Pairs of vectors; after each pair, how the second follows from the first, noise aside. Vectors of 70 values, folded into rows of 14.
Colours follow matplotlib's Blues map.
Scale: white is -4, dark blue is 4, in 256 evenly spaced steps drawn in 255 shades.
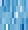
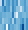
copied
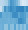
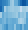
negated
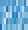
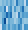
negated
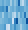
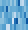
copied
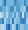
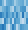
negated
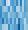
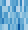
copied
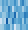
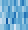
copied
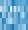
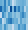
negated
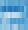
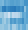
copied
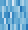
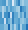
copied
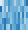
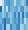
copied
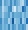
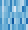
copied
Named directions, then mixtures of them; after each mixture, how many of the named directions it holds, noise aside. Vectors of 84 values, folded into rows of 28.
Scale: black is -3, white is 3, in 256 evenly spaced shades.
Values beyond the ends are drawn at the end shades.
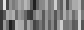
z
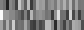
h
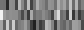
one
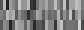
two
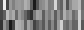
one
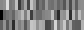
one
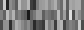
two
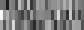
one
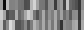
one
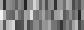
two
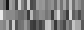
one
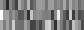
one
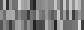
two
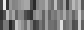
one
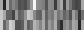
one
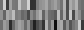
two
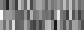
one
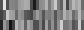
one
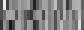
one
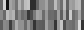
two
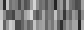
one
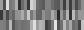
two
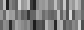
two
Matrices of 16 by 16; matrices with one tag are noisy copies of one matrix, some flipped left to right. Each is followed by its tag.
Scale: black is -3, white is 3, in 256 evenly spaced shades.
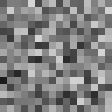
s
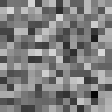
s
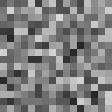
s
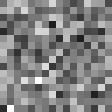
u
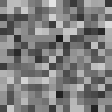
u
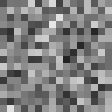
s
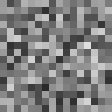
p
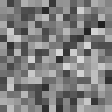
p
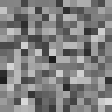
p
